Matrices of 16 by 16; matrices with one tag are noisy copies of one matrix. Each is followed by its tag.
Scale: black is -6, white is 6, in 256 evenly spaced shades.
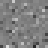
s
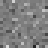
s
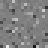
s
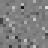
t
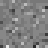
s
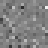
t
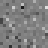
t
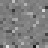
s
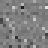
t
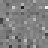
t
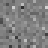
t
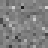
t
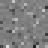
s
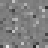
s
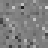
t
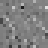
t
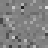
t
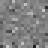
s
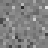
t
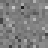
t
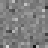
s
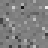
t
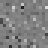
t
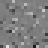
s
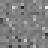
t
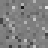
t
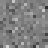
s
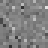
t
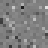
t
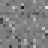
t
